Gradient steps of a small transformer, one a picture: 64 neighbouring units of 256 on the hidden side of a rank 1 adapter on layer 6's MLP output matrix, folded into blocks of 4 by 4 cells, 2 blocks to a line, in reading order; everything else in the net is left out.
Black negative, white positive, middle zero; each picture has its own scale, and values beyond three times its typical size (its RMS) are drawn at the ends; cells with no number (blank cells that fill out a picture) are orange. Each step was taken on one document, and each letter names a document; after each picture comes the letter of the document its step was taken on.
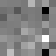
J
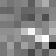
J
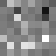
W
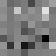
W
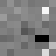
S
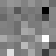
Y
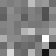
Y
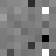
J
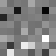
W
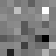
Y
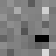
S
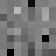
J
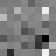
S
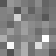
W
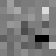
S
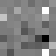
S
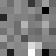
J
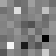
W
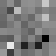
J
